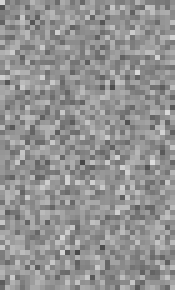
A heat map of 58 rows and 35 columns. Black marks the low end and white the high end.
Average level on the scale: 60%. Histogram: bell-shaped. Mirror symmetry: none. Grain: fine. Seam: none. Stripes: none.
